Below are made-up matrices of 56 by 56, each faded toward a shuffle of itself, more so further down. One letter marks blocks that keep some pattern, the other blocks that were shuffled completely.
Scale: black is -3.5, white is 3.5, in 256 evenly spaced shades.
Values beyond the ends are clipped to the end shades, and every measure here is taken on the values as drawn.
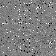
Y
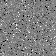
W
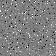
W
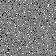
W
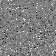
W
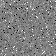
W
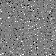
Y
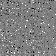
Y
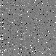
Y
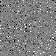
Y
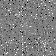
Y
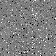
Y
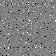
Y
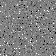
Y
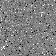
W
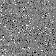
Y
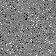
W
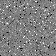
W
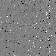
Y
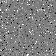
Y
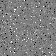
W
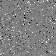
Y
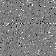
Y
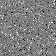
W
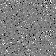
Y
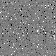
Y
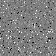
Y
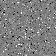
W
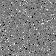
W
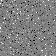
W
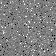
W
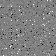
Y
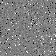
Y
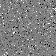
W
